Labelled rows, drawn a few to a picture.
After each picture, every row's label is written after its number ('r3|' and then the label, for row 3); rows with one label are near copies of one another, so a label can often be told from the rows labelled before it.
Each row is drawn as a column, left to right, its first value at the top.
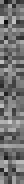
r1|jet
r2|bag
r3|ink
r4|jet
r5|bag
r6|bag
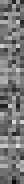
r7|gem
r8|gem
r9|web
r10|ink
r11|gem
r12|bag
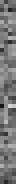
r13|gem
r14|ink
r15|web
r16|web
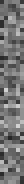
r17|bag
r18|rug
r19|jet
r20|jet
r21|rug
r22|ink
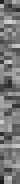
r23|ink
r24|jet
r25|jet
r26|gem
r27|gem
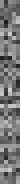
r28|rug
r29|bag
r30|rug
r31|web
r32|jet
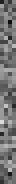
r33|ink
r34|web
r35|bag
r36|gem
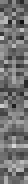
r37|web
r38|jet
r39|bag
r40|gem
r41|bag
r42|bag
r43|jet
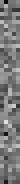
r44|gem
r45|ink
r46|rug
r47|web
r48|gem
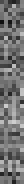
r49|bag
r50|web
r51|bag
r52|ink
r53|bag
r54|rug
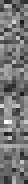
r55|web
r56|ink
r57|ink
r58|jet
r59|web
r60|bag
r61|ink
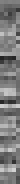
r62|rug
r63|rug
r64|rug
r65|rug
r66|web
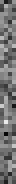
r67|web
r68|ink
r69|bag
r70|gem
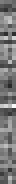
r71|web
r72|web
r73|jet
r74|web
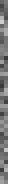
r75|jet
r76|rug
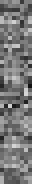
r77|jet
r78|gem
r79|web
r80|gem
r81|gem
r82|bag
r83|rug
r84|jet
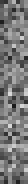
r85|bag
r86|ink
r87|rug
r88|gem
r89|ink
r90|web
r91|rug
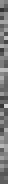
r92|gem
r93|web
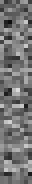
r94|web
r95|bag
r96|bag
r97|rug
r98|rug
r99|web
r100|gem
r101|bag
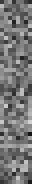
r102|ink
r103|web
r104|gem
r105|bag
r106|jet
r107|rug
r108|bag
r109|ink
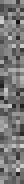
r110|jet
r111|rug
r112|web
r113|gem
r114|bag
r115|gem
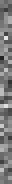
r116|rug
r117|web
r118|jet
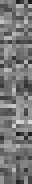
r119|jet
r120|web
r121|web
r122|rug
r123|ink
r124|ink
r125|jet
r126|ink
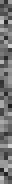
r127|jet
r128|bag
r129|gem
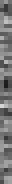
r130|web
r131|jet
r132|jet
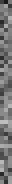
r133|bag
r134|ink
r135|jet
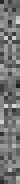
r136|ink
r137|web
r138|bag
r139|web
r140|jet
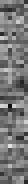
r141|web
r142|web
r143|gem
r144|web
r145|jet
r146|jet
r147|ink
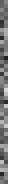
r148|bag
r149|rug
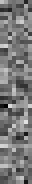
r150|gem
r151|gem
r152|web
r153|rug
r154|jet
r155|jet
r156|ink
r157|web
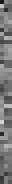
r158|ink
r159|web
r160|web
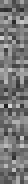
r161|web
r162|gem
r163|web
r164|bag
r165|jet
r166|gem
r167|jet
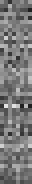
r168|gem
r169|web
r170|ink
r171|web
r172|rug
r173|gem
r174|web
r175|gem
